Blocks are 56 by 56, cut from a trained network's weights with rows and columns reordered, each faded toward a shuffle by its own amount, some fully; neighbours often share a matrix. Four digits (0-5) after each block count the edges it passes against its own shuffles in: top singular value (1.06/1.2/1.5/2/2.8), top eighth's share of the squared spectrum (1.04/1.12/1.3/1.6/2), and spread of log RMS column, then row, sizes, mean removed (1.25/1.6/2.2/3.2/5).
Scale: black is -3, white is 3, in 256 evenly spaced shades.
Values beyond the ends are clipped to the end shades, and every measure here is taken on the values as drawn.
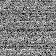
3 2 0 1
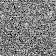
1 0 0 0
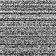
4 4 0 3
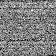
3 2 0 1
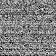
3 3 0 2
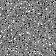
0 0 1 0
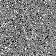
1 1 0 0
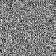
4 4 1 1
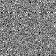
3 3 0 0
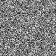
2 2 0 0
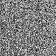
1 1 0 0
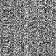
3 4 0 2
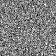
2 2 0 0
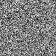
0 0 0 0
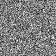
1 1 0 0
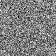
1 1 0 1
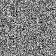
2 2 0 0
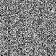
2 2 0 0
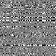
4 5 0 4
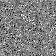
0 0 0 0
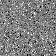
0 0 0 0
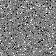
0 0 0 0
